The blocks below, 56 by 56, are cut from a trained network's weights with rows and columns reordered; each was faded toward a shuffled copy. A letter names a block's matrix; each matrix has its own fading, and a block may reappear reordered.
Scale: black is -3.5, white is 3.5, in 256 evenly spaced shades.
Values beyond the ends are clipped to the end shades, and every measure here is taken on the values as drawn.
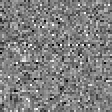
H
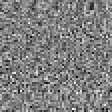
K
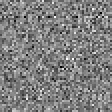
K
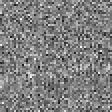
K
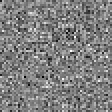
K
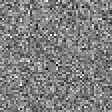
K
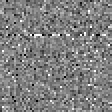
H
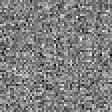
K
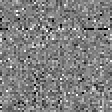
H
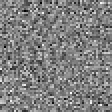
K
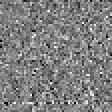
H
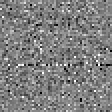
H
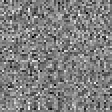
K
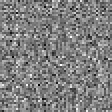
K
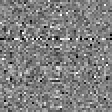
H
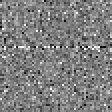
H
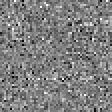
H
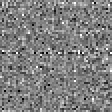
H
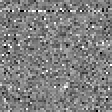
H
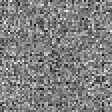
K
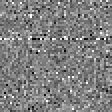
H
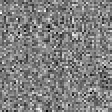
K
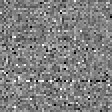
H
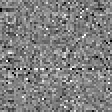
H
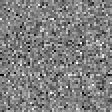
H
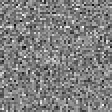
K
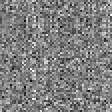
K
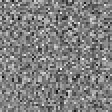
K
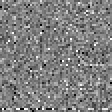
H
